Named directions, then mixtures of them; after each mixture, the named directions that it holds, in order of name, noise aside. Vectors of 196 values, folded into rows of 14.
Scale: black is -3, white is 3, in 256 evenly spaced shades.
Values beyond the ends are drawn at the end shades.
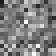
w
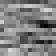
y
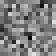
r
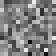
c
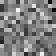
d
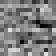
c, y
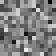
c, d, r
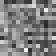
c, y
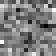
d, r, y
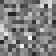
r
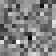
r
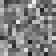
c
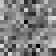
w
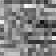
c, y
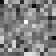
c, d, w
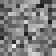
d, r, w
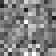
w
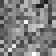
r, w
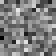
c, d, r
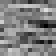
y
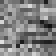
w, y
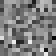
c, r
